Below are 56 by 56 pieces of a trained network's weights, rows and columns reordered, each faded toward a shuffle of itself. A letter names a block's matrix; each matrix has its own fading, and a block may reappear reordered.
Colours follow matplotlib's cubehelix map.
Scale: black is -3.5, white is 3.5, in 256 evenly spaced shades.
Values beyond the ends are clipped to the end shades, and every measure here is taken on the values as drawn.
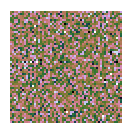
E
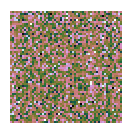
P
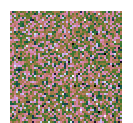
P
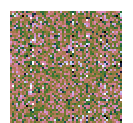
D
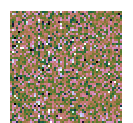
D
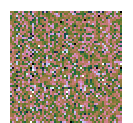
D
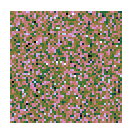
E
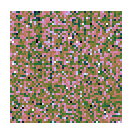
P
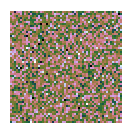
E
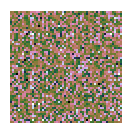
P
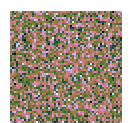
P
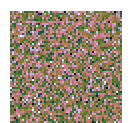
E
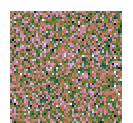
E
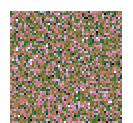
E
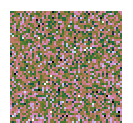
E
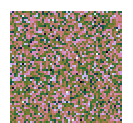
E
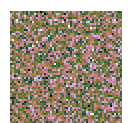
P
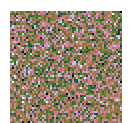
E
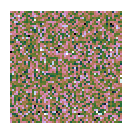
E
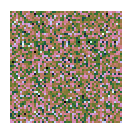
P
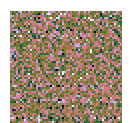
D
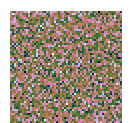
E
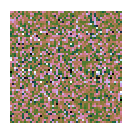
D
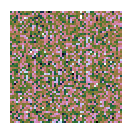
P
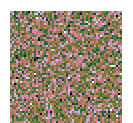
E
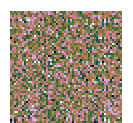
P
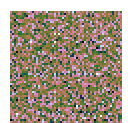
P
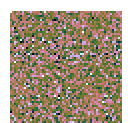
D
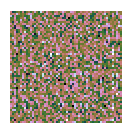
P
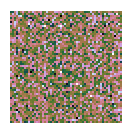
P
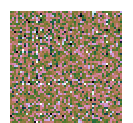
D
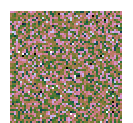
E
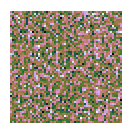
P
